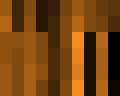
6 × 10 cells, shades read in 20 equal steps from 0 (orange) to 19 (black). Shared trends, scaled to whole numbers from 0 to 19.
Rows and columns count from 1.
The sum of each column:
42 63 43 68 83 57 15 86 43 100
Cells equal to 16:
2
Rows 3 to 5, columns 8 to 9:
17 5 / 17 6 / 17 6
